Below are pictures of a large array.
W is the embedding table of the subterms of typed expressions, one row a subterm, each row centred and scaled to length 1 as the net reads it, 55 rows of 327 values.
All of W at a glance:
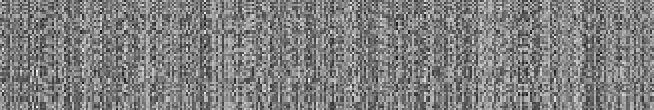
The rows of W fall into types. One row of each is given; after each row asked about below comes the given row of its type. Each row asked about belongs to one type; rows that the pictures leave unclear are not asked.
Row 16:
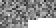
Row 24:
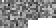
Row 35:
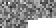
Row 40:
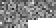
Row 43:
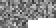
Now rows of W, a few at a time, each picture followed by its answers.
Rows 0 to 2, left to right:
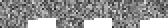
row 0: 35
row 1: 43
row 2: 40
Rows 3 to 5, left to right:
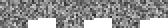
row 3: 43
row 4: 16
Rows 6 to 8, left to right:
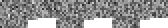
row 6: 35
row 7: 43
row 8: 43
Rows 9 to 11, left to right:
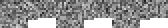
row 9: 40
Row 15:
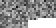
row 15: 16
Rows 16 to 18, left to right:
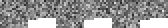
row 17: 43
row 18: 40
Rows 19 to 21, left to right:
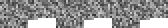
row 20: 35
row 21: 35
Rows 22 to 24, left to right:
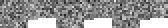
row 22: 43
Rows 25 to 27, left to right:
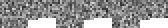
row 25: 24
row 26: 35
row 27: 16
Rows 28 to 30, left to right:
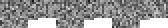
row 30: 35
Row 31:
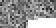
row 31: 43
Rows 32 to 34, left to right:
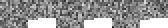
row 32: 43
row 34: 40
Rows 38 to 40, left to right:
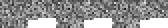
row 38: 24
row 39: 40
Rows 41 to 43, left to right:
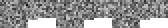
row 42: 24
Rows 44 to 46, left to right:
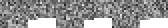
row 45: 24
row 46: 35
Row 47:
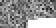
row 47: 43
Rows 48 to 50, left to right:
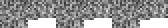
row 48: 24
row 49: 24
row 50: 24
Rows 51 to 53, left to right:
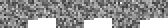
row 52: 35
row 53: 35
